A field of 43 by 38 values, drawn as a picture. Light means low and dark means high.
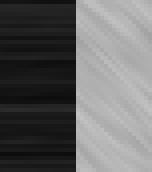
It is made of 1 by 2 panels. Panel 1,1: very high, streaked across, faint in contrast. Panel 1,2: low, slanting down to the right, faint in contrast.
